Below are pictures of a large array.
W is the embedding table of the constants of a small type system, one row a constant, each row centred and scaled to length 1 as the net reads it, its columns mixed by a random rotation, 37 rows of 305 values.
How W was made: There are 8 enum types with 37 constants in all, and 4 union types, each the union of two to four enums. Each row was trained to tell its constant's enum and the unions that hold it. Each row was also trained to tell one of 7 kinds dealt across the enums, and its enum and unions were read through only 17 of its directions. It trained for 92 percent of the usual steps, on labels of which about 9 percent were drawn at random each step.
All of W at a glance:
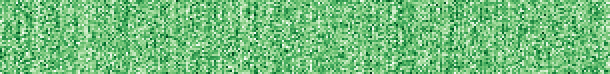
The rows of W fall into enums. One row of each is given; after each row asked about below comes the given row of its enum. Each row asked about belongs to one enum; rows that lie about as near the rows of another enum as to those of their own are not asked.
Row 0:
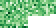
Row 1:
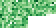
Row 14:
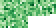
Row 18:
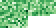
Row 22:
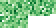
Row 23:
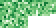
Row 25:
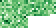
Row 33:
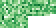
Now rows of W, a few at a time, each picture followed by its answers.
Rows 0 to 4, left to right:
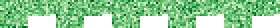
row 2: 23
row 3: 33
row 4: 1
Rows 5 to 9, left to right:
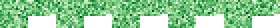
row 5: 1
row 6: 1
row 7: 33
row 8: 25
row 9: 1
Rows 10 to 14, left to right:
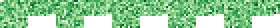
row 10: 14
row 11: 23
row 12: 0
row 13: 14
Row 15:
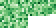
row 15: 14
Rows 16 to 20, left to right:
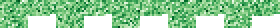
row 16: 23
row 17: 33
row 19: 23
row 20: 25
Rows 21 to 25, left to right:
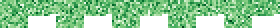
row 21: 22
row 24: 33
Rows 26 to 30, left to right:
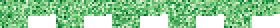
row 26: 18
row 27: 23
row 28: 18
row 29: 18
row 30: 25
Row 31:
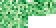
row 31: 1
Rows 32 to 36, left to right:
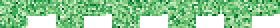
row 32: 25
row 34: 25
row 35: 22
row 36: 14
